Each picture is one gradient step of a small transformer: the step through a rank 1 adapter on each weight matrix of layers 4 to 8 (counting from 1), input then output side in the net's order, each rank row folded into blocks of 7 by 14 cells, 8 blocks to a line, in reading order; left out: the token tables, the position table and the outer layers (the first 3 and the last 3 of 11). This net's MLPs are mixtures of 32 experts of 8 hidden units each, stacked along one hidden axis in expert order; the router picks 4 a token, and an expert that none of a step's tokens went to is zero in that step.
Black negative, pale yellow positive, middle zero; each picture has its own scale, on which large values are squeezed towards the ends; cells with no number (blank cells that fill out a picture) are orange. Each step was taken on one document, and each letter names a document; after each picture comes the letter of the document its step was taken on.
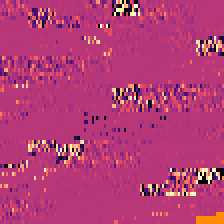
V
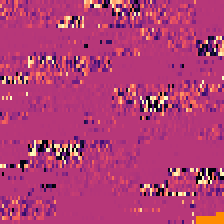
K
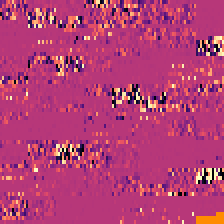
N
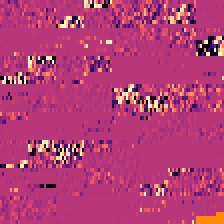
K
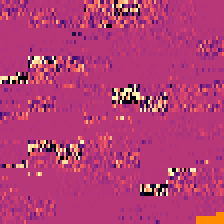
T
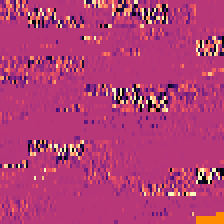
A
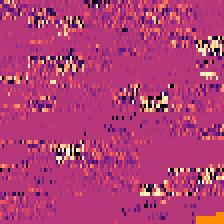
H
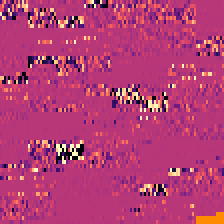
N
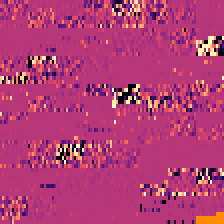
K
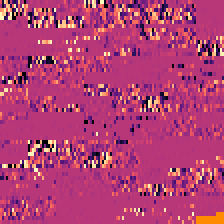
N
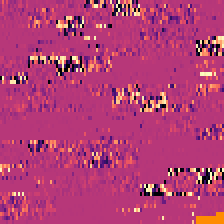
H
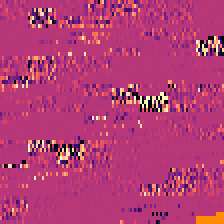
V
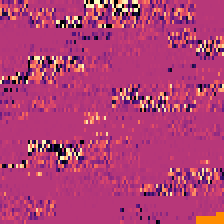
T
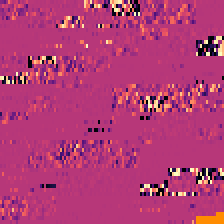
K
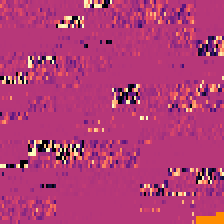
K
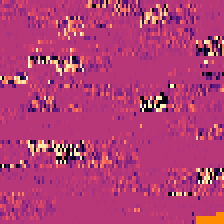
H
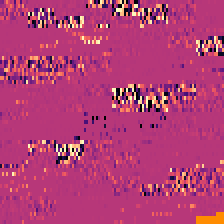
A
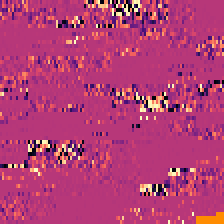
N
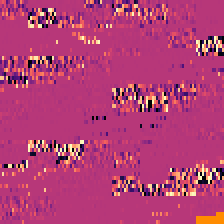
A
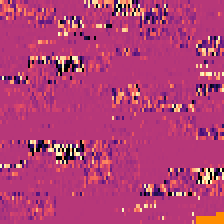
H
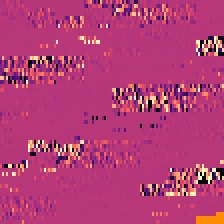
V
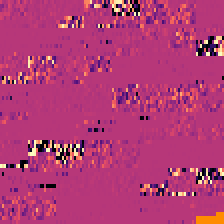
K
